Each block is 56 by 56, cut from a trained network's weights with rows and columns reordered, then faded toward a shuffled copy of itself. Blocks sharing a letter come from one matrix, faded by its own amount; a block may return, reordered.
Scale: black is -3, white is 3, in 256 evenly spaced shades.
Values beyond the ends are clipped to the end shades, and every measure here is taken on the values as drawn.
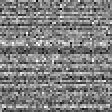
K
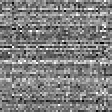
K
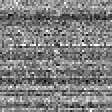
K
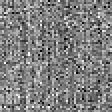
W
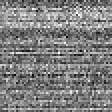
K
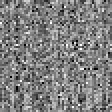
W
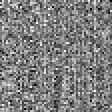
W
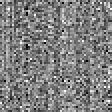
W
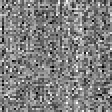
W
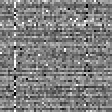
K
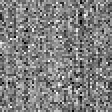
W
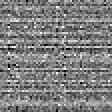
K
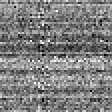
K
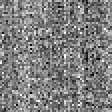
W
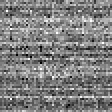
K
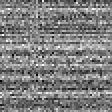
K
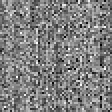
W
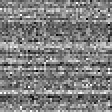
K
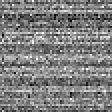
K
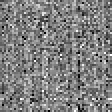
W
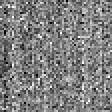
W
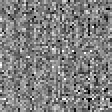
W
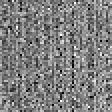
W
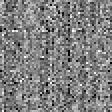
W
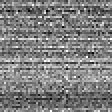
K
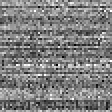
K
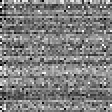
K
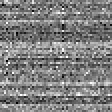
K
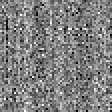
W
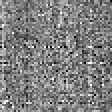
W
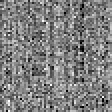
W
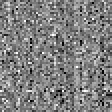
W
